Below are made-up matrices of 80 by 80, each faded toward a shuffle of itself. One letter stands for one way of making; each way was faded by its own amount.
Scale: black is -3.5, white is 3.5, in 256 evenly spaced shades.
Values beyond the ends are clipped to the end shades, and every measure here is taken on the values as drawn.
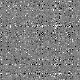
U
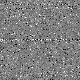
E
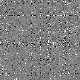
U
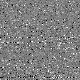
E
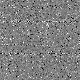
E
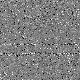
E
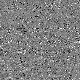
E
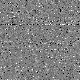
E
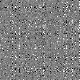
U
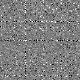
U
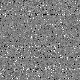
E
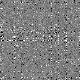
U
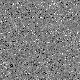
E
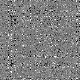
U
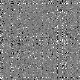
U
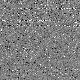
E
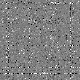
U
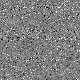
E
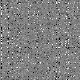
U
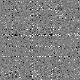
U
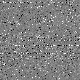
E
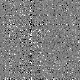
U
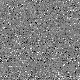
E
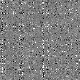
U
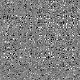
U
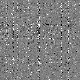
U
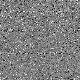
E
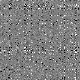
U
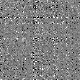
U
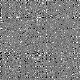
U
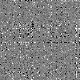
U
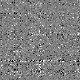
U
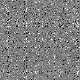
U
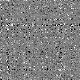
U
